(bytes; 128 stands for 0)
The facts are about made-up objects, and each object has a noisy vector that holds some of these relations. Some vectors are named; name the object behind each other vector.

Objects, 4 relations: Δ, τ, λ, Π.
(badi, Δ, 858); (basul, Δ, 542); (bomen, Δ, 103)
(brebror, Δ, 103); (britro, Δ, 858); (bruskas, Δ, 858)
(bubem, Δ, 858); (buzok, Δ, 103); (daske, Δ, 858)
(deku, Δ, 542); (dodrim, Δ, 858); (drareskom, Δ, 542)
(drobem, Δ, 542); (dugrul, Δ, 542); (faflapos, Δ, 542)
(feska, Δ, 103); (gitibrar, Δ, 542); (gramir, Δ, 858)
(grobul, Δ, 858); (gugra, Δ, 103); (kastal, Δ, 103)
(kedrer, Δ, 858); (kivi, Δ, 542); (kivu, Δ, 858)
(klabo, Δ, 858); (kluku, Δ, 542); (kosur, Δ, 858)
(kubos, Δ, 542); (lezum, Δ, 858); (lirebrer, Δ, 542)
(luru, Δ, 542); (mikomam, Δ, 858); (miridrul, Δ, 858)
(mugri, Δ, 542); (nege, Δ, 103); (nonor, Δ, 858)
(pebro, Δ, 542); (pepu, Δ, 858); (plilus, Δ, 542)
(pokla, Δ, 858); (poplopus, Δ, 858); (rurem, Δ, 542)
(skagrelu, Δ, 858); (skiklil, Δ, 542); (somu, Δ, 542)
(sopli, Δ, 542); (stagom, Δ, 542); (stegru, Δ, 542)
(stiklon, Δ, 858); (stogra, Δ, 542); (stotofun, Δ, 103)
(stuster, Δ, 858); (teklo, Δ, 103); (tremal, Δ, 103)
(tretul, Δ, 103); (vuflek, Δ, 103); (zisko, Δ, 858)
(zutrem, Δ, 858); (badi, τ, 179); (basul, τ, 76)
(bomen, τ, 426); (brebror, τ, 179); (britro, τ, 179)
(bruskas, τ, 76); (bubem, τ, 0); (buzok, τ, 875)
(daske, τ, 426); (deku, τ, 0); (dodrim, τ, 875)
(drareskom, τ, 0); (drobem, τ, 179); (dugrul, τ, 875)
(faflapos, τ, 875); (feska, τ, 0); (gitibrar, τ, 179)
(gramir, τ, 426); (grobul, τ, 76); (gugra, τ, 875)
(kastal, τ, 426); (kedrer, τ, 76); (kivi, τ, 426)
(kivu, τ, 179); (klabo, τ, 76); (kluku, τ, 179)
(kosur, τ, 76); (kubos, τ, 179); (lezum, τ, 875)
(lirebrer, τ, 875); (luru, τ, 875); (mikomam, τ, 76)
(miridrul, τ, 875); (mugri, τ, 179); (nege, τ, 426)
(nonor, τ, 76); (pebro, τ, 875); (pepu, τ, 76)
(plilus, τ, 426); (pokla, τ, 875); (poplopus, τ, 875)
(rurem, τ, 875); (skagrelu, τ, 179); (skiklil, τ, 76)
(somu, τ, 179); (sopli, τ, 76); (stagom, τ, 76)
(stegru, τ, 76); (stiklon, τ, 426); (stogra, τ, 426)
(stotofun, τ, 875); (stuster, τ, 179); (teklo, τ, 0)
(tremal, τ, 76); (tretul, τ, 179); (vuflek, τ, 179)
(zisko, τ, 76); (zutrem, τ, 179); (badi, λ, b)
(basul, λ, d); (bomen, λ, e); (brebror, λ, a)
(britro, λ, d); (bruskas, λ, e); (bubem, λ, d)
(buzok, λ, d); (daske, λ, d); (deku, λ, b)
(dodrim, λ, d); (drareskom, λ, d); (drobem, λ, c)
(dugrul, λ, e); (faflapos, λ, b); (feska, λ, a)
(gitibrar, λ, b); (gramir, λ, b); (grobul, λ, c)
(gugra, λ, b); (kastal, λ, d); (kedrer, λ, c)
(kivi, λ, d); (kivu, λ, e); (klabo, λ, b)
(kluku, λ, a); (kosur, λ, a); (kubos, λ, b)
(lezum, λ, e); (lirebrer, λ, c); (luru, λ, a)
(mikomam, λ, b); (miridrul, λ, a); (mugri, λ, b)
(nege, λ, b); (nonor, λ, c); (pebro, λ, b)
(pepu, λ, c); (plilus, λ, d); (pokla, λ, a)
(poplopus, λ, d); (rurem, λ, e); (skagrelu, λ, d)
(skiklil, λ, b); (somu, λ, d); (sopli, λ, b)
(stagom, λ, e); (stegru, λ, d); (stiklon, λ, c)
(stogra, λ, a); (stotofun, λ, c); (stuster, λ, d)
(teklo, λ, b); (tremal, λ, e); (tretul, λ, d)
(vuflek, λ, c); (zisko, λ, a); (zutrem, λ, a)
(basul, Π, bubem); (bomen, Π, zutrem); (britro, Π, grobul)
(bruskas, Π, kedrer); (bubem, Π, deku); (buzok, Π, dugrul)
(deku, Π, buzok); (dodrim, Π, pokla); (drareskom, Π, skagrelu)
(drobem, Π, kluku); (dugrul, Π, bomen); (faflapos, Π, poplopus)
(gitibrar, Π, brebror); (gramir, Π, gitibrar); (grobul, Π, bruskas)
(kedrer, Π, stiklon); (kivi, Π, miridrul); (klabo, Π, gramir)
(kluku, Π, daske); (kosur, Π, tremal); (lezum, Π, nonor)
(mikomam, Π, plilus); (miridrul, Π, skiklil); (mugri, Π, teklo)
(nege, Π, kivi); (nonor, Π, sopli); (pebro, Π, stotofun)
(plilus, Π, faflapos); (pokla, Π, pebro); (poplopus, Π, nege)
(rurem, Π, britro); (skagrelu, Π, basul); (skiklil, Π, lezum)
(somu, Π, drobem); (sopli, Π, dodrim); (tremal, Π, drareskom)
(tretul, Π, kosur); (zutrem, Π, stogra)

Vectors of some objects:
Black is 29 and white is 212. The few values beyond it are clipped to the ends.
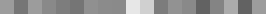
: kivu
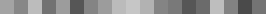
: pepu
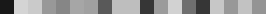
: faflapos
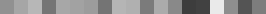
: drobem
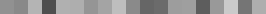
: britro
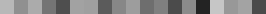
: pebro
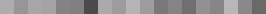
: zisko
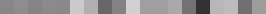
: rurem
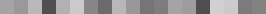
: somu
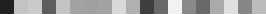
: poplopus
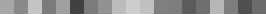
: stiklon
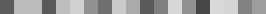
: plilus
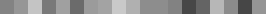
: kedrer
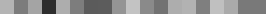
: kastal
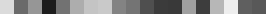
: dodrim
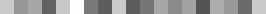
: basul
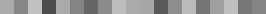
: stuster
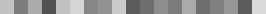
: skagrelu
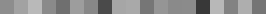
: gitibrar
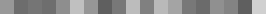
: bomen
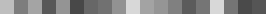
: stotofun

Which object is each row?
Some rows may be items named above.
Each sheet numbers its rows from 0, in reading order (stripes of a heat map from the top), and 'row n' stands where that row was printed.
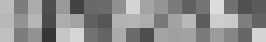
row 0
stotofun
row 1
stegru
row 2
buzok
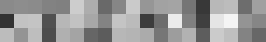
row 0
rurem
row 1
kivi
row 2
stegru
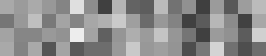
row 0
deku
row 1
grobul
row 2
dugrul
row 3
vuflek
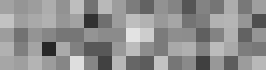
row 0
kosur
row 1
stogra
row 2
kivu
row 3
kastal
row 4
deku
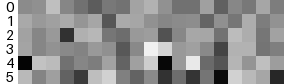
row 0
badi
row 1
zutrem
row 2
tretul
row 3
stagom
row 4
nege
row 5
sopli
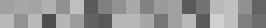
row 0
kluku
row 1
stegru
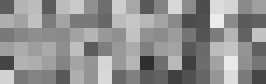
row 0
plilus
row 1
lirebrer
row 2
bruskas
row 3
kluku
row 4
miridrul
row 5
pokla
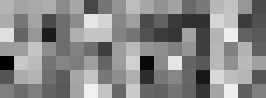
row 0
luru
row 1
nonor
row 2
dodrim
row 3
kubos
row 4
nege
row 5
skiklil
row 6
lezum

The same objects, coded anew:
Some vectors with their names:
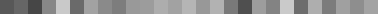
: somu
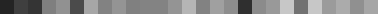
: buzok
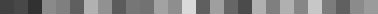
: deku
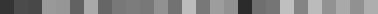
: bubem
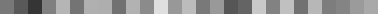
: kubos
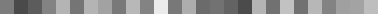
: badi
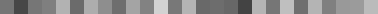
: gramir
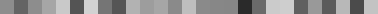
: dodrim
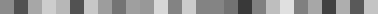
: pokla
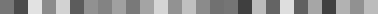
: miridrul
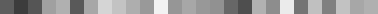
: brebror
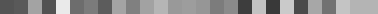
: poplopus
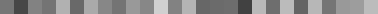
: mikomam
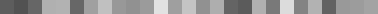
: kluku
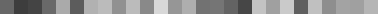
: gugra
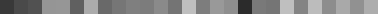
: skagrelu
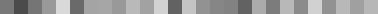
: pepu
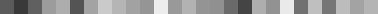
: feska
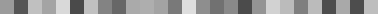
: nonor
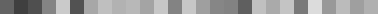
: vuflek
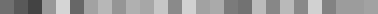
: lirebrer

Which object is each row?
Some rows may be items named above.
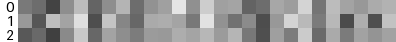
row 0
stagom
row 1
nonor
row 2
somu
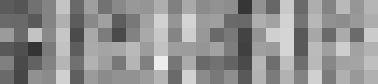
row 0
britro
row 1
rurem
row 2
lezum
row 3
kastal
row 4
badi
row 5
grobul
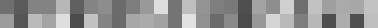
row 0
bruskas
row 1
nonor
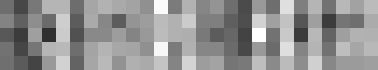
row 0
zisko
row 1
skiklil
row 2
nege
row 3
zisko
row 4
lirebrer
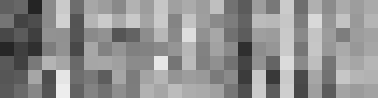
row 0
stegru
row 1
stotofun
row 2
dugrul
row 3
buzok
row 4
zutrem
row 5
poplopus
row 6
kivi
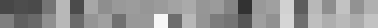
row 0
tretul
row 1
kivu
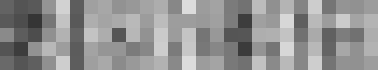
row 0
drobem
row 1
kastal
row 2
pebro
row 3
kosur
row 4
drobem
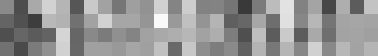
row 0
pokla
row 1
stogra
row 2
plilus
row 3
kedrer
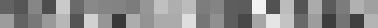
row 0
faflapos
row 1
sopli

